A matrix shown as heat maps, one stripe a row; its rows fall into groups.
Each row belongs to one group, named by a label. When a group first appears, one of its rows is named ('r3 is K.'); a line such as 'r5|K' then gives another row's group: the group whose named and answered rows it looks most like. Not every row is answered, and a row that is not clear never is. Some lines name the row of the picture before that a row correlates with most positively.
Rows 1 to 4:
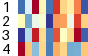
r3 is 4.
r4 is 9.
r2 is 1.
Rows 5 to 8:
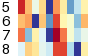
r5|9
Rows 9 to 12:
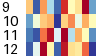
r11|4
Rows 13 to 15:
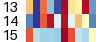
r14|4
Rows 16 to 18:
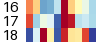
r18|4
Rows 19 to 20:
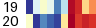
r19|1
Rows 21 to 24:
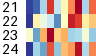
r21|1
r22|1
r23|4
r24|1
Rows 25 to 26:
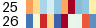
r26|4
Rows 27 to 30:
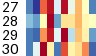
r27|4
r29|4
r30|4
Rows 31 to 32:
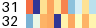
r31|4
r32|1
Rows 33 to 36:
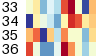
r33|9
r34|1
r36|9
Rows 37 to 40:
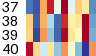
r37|4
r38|4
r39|4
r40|9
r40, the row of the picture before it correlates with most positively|35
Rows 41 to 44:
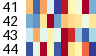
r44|4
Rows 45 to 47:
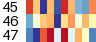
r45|9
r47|4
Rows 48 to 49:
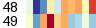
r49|4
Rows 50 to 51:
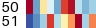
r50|9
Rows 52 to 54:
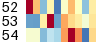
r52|9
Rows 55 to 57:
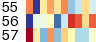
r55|4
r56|1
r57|9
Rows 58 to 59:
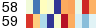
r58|1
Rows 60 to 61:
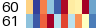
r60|4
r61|4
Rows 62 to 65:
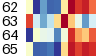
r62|1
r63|9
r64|1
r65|1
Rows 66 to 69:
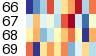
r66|1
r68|9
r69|4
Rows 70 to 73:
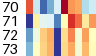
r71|1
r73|1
